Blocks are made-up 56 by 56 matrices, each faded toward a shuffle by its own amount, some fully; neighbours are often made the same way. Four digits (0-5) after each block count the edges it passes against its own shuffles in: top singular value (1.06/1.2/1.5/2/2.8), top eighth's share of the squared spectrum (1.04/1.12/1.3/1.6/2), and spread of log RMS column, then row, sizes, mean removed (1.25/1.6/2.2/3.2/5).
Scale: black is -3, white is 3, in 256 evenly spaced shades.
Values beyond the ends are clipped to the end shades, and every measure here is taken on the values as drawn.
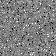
0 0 0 0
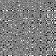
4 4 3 3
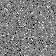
1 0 0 0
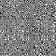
4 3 2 2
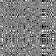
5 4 3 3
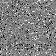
2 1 0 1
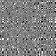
5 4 3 3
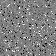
0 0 0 0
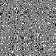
3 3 1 2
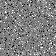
2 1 0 0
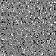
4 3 1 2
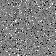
2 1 0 0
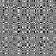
5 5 3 4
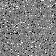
2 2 0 1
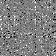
3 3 2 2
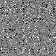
3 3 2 2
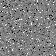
0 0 0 0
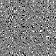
3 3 2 2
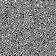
0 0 0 0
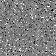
1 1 0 1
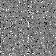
3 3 1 1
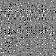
4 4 2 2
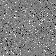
0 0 0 0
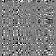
4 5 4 3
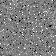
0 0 0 0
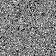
2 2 0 0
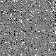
2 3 2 2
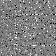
1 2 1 1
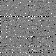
3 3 1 2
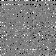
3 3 2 2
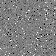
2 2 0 1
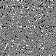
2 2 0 1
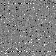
2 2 0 1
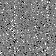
3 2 1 0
